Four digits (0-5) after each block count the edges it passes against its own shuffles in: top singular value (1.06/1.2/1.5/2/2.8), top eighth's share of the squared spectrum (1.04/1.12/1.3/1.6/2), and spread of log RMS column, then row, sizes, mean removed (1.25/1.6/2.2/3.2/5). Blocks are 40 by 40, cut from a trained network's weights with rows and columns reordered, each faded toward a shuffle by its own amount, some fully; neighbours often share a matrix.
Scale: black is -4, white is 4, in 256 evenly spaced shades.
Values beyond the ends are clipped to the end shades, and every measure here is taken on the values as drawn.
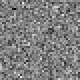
0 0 0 0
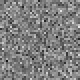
1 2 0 0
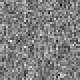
3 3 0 0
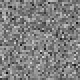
0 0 0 0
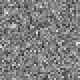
1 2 0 0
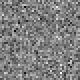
0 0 0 0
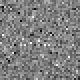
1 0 0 0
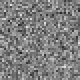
2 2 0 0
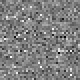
2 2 0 1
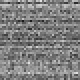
4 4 1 3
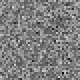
0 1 0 0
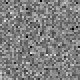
0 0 0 0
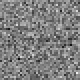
0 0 0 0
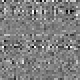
4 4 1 3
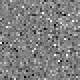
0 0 0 0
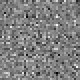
3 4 1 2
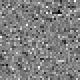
1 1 0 1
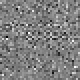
3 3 0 2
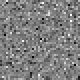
0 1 0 0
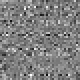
3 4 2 3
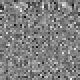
3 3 0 2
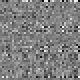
4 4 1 3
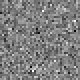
0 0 0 0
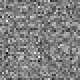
3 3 1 2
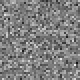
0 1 0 0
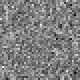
0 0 0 0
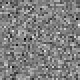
1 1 0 0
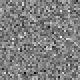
0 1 0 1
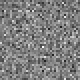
3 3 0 2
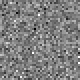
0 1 0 0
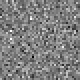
1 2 0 0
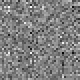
3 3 1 1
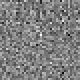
3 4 1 1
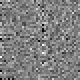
3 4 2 0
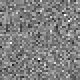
2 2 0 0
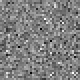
1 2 1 0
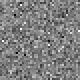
1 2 0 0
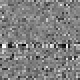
3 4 1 3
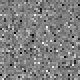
2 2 0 1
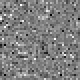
2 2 0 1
